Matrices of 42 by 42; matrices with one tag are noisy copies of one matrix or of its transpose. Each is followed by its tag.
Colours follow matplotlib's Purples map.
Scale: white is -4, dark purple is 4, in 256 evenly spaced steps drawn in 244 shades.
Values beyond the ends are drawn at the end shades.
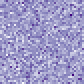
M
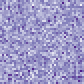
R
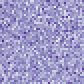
M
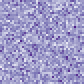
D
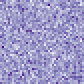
R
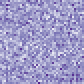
R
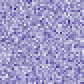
D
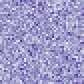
D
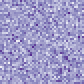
D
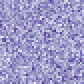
D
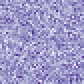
R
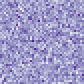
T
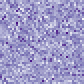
T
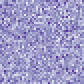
M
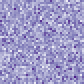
D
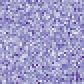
R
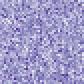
T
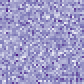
R
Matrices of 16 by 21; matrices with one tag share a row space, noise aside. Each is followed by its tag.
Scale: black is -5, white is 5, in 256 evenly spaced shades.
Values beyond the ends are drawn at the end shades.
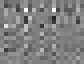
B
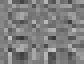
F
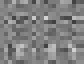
F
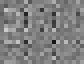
B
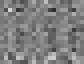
F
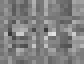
F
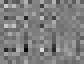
B
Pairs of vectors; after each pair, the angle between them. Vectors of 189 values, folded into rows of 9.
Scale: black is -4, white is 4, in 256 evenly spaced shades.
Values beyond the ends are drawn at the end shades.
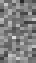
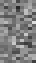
orthogonal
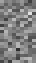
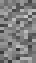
nearly parallel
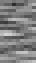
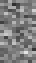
partly aligned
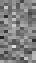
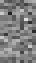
orthogonal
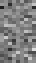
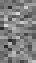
partly aligned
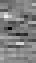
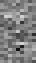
partly aligned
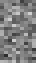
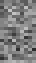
partly aligned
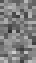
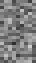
orthogonal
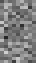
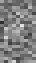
nearly opposite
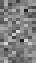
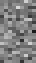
partly aligned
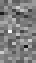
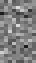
nearly parallel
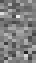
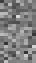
nearly parallel
